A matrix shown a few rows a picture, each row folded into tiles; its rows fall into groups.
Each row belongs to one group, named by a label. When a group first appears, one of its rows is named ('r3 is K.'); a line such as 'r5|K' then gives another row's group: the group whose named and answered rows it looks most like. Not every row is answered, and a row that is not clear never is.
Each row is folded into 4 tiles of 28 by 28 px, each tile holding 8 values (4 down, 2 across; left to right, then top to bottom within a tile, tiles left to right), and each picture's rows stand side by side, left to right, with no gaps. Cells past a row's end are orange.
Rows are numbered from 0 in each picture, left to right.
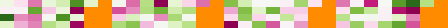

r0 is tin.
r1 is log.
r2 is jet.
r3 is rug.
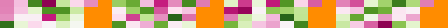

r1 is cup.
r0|log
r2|log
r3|log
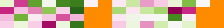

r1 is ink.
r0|log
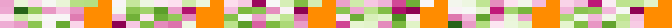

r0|rug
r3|ink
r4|cup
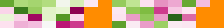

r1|cup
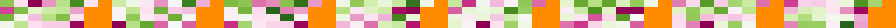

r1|jet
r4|log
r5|tin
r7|rug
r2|jet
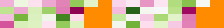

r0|ink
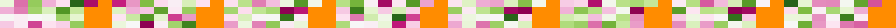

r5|rug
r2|ink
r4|ink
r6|ink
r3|cup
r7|jet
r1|log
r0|log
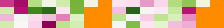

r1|rug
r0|log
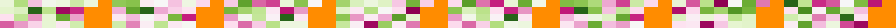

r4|ink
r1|cup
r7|jet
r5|cup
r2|ink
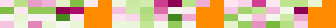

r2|rug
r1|cup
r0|ink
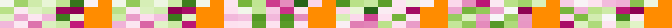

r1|tin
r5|ink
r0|tin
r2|cup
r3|tin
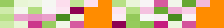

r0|tin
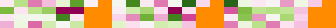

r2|jet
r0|ink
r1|cup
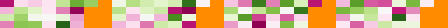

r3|ink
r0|rug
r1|tin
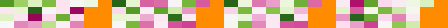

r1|jet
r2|jet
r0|tin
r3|log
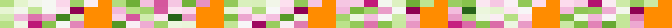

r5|rug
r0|tin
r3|rug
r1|cup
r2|tin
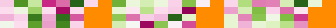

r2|cup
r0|cup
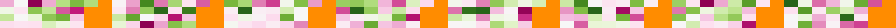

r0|ink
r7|jet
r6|jet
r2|jet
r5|cup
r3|cup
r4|rug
